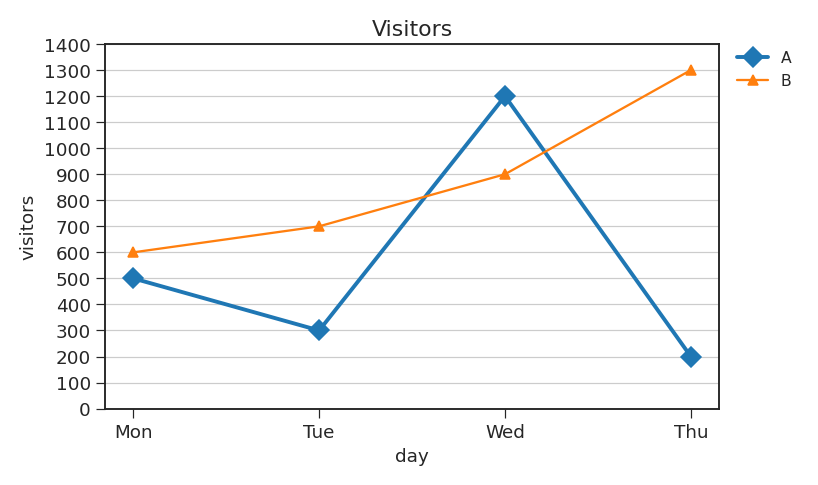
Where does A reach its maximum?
Wed
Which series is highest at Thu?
B
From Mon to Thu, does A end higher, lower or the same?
lower
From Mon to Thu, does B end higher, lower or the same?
higher
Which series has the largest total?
B
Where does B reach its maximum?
Thu
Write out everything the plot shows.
Title: Visitors
x-axis: day, ticks Mon Tue Wed Thu
y-axis: visitors, ticks 0 100 200 300 400 500 600 700 800 900 1000 1100 1200 1300 1400
Legend: A, B
Values:
A: 500 300 1200 200
B: 600 700 900 1300
